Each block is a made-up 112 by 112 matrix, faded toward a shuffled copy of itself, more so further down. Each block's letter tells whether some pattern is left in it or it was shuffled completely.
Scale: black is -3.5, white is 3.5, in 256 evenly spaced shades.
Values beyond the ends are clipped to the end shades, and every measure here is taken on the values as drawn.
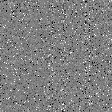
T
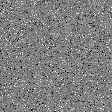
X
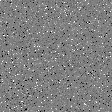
X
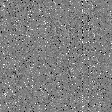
T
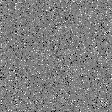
T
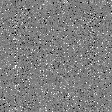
T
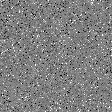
X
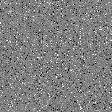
T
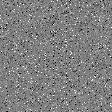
T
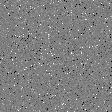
X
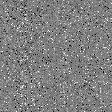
T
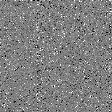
T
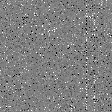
T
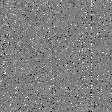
T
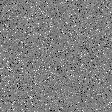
X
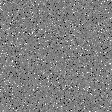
X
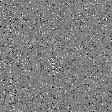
T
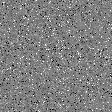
X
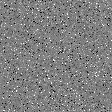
X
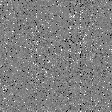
T
